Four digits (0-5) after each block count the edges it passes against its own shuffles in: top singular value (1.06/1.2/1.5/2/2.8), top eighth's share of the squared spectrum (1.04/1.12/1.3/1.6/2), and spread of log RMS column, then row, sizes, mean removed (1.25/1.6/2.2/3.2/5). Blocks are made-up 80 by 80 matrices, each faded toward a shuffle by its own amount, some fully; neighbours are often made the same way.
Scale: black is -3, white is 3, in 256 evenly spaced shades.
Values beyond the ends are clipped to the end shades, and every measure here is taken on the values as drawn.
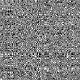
4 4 2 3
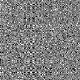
4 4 2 3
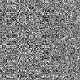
4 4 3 2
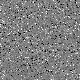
2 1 0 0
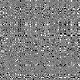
4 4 3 3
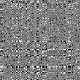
5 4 3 3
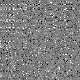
4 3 2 2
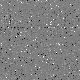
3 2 0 0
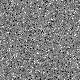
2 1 0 0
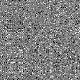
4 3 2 1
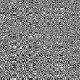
5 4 3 3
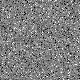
2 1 0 0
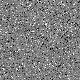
0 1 0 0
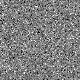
0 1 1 1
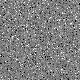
1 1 0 0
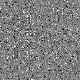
3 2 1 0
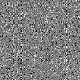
4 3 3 1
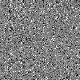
3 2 2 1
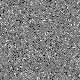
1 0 0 0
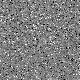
1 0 0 0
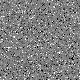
0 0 0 0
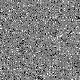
3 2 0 1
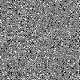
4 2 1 1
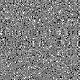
4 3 2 1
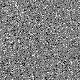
3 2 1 0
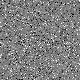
0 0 0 0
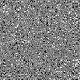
4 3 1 1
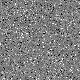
1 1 0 0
